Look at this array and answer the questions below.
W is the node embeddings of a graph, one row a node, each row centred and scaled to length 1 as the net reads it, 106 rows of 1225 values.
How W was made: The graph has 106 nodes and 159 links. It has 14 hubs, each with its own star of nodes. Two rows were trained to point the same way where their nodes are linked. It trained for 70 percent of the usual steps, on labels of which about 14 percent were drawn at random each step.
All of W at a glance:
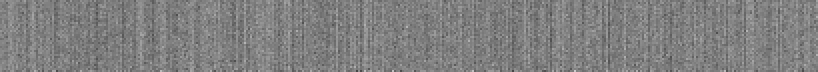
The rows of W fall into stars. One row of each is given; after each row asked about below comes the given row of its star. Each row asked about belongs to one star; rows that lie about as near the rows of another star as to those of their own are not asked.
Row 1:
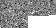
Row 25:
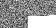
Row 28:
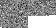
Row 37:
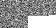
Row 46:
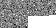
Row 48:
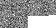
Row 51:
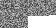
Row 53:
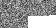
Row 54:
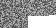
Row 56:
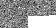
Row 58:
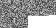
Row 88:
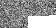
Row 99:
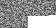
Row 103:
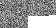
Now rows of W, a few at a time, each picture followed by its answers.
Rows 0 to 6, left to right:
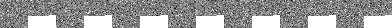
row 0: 37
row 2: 46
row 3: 28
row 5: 54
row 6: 51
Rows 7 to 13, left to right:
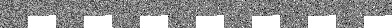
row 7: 48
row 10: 48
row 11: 103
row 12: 54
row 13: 25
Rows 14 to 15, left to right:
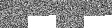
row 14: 1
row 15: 37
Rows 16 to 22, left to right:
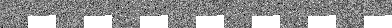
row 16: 1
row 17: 88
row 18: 103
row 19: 103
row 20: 1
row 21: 46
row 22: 28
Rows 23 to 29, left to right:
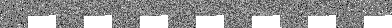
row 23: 37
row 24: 99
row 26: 1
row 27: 99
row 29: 46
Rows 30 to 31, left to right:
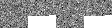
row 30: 54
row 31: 103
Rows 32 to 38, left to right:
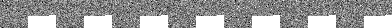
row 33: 46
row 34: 99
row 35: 54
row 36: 58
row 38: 37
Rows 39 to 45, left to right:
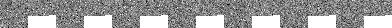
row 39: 28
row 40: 56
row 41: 46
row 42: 25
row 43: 54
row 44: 54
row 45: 51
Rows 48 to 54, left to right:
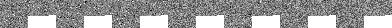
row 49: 51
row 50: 103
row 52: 1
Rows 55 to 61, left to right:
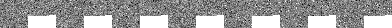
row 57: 28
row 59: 88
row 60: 37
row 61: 58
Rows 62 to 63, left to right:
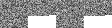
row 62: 56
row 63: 56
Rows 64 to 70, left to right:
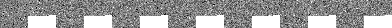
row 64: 25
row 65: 48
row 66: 56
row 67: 99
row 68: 56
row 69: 54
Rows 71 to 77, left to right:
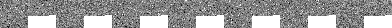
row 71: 28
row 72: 88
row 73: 25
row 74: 25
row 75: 99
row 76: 28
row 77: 46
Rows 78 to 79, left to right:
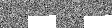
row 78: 46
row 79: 99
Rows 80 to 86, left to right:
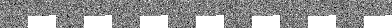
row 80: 1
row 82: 51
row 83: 88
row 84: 25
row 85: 25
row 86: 1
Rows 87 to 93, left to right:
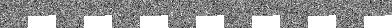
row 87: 54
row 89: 53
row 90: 103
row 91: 58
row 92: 37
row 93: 99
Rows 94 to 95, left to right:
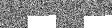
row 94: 48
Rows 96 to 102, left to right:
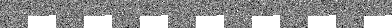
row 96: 88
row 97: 48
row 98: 88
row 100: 46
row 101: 56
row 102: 37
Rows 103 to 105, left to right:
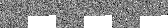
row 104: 99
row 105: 37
